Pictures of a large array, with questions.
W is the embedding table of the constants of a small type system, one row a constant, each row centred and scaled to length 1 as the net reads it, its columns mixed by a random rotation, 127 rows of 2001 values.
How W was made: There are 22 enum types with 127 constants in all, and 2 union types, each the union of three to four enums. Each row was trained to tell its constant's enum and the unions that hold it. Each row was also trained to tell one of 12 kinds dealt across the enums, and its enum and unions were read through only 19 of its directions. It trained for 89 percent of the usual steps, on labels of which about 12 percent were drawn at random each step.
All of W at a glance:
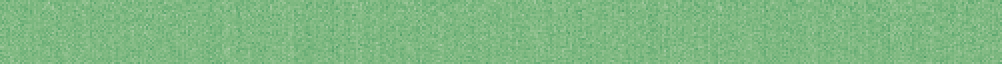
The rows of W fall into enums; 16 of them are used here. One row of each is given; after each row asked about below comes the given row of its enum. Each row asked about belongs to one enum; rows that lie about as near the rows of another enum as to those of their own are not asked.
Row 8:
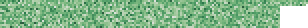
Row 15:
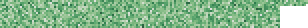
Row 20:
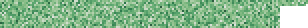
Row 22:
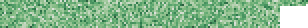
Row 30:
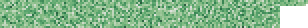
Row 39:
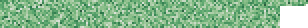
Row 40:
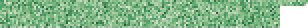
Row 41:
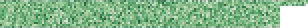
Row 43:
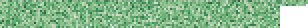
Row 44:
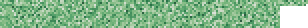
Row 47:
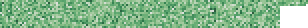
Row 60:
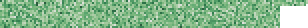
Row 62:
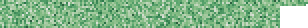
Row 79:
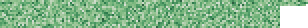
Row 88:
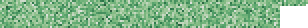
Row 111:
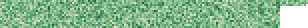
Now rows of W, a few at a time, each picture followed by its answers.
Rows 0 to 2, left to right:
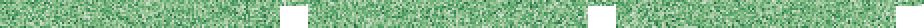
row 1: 44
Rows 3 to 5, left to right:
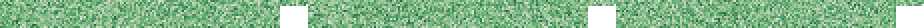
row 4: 111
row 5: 47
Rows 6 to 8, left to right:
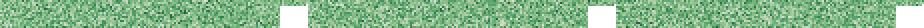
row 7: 44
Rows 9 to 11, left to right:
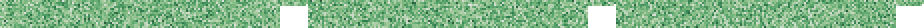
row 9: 111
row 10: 8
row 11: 40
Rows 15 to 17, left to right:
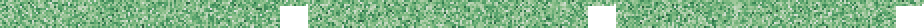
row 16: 8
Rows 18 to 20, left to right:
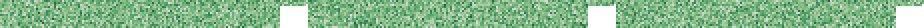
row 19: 40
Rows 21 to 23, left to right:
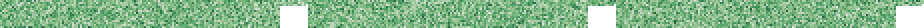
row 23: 60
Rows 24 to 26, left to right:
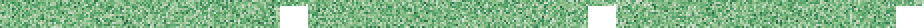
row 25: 47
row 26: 88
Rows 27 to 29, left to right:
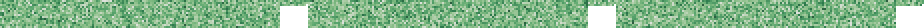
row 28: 111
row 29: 111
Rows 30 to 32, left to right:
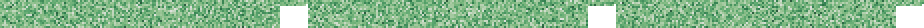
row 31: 30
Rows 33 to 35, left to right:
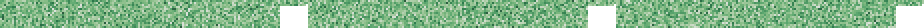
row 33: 88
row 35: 60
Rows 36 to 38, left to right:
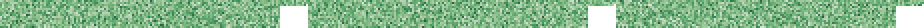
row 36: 62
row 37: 47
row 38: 39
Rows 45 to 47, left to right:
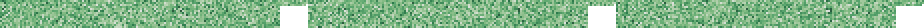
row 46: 8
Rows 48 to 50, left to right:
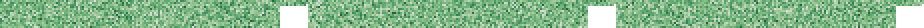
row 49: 15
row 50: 30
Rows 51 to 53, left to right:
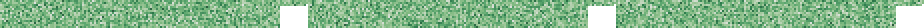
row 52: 60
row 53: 60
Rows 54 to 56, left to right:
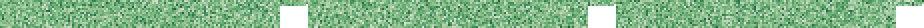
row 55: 62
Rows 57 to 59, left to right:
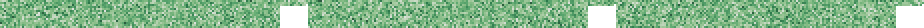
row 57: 43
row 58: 44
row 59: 62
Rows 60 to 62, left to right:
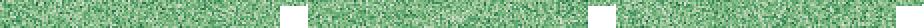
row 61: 8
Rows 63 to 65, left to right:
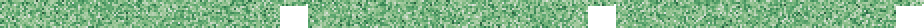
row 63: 43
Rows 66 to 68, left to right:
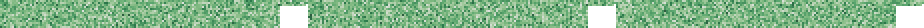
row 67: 88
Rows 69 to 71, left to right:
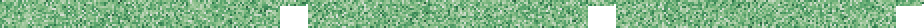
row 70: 47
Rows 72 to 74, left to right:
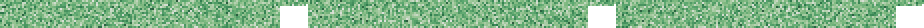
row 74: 30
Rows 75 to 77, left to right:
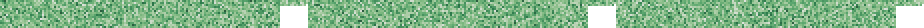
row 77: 88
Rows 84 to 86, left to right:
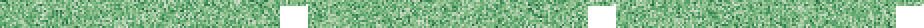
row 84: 39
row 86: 88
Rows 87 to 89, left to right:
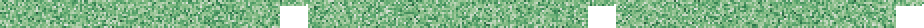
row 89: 111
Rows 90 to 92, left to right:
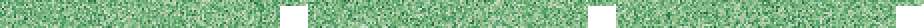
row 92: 15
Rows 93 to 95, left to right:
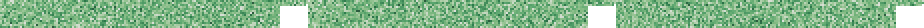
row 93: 60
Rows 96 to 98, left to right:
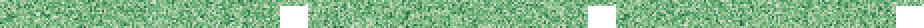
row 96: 43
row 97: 62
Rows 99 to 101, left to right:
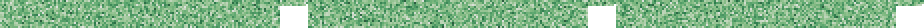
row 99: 15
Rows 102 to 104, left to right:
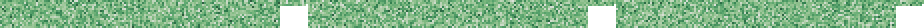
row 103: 44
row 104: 60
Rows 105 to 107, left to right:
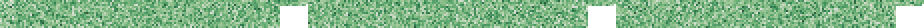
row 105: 15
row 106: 43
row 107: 44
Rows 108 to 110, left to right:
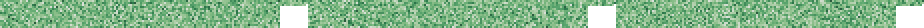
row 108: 8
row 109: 15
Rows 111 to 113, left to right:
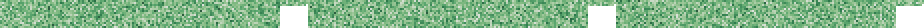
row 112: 79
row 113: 20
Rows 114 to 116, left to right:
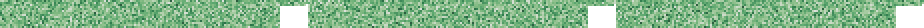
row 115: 88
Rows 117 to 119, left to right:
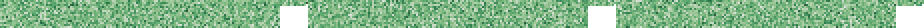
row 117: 15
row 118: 62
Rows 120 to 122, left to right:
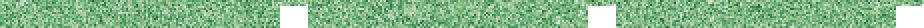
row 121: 22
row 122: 79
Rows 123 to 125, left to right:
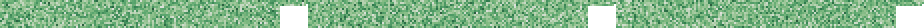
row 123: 8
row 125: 62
